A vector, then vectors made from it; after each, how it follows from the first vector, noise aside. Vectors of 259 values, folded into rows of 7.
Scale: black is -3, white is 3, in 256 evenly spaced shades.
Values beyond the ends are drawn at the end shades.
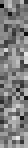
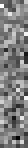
negated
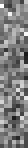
negated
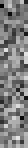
copied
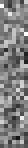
negated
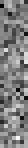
copied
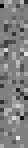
partly zeroed
